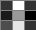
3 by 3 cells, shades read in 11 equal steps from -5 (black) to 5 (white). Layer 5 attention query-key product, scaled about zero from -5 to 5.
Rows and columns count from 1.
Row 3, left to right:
-2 4 -3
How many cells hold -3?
3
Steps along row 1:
up down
